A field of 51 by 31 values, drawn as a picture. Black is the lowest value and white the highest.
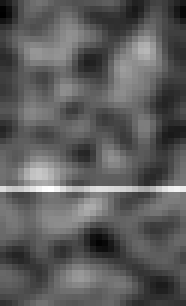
The field is mottled with small blotches. The middle left is the ninth with the highest average. Row 32 stands out from the rest.
